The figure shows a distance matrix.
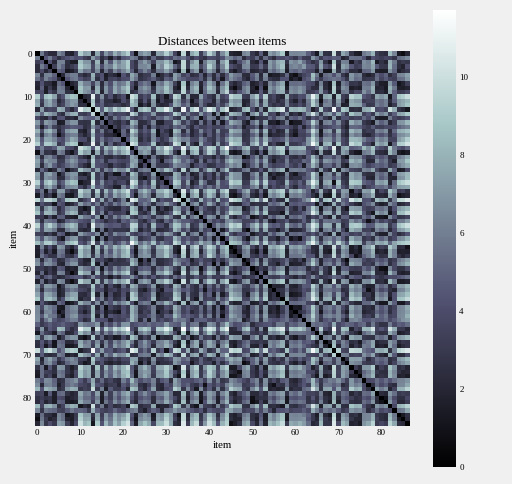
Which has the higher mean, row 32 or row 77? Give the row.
32
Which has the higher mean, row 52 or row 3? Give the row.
3
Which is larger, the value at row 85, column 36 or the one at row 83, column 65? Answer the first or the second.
the first
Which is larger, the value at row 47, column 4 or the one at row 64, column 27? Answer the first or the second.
the second
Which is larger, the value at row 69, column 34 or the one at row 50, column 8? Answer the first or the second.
the first
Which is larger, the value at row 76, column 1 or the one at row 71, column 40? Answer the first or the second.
the first
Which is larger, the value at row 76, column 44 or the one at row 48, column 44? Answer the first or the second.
the second
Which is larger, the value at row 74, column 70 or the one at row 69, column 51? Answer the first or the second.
the second
